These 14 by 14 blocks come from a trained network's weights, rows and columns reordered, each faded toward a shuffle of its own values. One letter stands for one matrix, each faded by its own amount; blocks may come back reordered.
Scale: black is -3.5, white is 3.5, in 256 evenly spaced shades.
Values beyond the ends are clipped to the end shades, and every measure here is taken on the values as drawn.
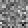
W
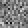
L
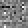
L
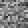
W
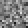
W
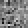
L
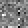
L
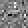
L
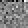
L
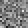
W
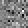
L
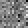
L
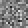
W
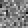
W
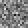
W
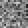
W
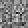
W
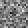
W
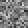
W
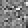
L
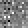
L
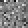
L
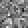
W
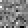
L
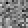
W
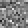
W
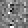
L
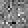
L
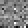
L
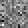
L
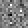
L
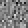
W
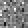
L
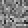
W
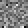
L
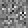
L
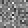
W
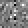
L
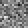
W
